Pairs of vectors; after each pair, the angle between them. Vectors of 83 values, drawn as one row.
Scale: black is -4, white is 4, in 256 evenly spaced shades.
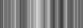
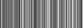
orthogonal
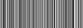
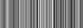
orthogonal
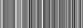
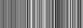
orthogonal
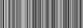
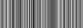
partly aligned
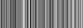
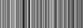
nearly opposite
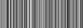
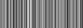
nearly parallel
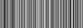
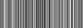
nearly opposite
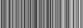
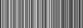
nearly opposite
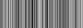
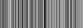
orthogonal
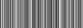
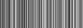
orthogonal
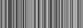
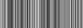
orthogonal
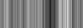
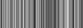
partly aligned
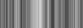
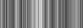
nearly parallel
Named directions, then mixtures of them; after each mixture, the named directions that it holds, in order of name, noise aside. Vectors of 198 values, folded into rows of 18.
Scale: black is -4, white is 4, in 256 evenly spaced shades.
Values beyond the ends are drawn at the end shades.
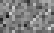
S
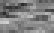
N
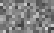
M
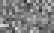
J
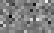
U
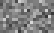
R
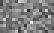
R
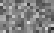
M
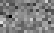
M, N, U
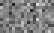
J, M, U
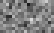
J, S, U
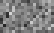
S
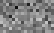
M, N, U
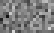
S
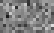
M, S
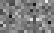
U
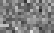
J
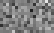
J, S, U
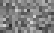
J, R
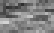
N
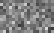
M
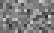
R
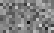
M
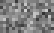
M, R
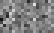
S, U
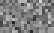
J, M, R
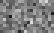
R, S, U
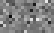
U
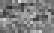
N, R
